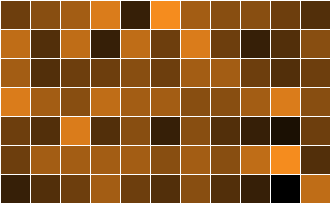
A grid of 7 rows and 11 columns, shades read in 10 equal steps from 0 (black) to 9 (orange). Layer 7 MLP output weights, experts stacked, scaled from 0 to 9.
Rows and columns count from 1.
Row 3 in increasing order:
3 3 4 4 4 4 4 5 6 6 6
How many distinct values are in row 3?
4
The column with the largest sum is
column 7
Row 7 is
2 3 4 6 4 3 5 3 2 0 7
